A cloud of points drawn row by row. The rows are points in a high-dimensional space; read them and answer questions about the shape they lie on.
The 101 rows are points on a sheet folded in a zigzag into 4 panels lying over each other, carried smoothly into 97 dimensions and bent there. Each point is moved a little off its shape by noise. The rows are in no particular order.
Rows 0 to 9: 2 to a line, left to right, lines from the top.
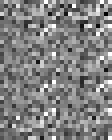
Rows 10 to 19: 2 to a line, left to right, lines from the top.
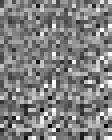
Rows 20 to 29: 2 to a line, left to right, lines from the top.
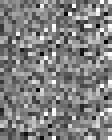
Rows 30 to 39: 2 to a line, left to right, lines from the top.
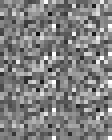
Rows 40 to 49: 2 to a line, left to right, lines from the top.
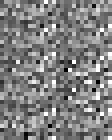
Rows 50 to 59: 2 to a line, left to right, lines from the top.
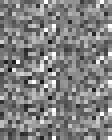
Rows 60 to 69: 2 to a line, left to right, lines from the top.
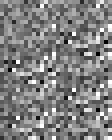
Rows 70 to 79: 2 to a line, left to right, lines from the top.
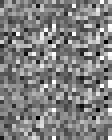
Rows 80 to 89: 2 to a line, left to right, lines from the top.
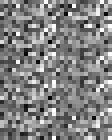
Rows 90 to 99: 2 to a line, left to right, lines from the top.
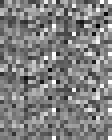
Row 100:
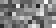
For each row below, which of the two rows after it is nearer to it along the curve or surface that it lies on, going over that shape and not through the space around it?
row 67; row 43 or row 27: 43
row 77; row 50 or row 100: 50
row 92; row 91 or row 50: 91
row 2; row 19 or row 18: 19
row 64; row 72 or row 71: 72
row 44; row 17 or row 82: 82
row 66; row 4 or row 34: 34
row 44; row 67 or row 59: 67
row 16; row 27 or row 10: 27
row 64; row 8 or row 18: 18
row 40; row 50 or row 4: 4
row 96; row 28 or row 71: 28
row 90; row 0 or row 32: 32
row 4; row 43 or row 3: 3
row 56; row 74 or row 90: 74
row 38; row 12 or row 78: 12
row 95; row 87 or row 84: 84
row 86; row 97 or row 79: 79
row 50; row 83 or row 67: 67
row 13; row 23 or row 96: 23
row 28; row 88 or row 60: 88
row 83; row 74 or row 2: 74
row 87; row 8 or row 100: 8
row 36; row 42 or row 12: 12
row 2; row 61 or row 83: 61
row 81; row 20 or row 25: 20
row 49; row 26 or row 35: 26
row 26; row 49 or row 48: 49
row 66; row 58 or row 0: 0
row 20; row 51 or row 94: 51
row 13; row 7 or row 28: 7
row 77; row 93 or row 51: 51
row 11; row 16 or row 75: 16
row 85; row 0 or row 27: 0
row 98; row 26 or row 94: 94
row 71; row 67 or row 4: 67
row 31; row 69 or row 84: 84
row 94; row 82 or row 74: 74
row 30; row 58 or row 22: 58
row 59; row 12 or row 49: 12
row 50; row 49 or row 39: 39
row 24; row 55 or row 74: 55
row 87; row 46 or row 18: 18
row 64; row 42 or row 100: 100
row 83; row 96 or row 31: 96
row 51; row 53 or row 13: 13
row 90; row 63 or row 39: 39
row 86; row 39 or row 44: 39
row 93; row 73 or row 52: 73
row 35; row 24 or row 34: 24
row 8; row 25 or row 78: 78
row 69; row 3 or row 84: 84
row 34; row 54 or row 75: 54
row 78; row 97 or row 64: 97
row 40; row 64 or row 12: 12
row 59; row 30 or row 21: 21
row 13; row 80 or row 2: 2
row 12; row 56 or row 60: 60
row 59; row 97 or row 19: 19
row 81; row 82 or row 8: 82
